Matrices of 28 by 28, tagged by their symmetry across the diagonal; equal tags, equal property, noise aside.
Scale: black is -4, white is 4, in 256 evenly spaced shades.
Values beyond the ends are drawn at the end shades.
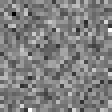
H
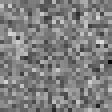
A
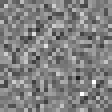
H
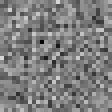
H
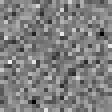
H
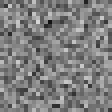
A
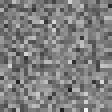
A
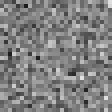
A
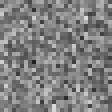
A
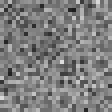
H
